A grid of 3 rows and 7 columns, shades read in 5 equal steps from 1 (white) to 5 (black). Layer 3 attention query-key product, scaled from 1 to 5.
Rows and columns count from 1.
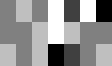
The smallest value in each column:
2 2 2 1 2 1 2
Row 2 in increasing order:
1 2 2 3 3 3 3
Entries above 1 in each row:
5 6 7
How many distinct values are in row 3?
4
